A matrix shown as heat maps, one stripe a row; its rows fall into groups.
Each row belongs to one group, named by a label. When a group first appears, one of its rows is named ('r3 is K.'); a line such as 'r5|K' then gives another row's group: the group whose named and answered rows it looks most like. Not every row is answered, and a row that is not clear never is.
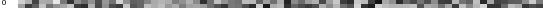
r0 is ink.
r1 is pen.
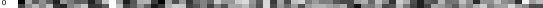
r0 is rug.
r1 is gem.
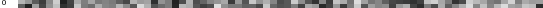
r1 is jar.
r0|jar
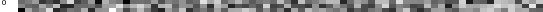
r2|gem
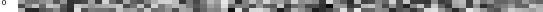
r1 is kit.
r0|ink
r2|jar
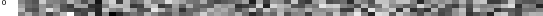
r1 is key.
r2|ink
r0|pen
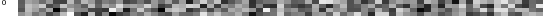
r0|gem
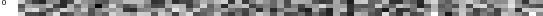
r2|kit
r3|jar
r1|gem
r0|jar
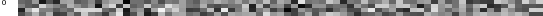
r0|rug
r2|kit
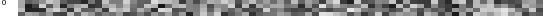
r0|ink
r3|gem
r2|jar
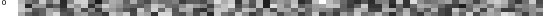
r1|key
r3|jar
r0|key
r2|ink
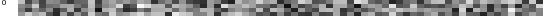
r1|kit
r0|jar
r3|kit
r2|pen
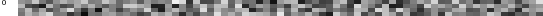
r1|jar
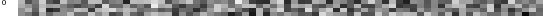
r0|kit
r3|pen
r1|ink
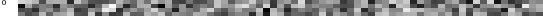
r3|pen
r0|ink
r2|pen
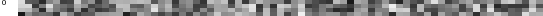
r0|jar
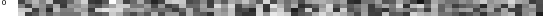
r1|key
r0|gem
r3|key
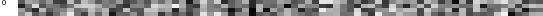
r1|kit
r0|gem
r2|pen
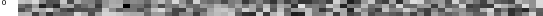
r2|ink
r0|kit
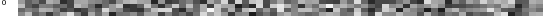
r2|ink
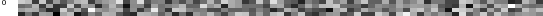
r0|key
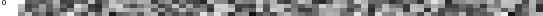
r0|jar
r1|key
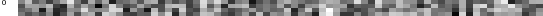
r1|gem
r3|pen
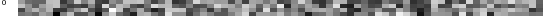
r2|gem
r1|ink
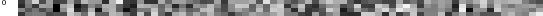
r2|pen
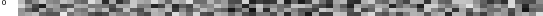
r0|kit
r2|pen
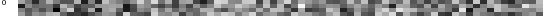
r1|rug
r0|ink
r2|pen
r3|ink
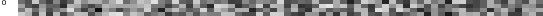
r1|key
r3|key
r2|rug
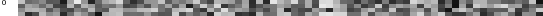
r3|key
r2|kit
